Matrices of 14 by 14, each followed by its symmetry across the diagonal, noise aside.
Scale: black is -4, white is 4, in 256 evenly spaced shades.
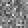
neither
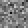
neither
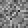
symmetric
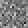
neither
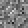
symmetric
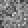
symmetric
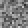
neither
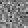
neither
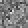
symmetric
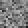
neither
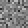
symmetric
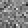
neither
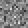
neither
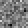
symmetric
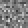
neither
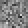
neither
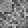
symmetric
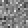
neither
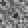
symmetric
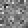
symmetric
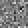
neither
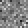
symmetric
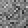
symmetric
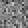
neither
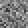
neither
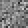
symmetric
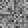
symmetric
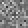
symmetric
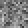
neither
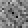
symmetric
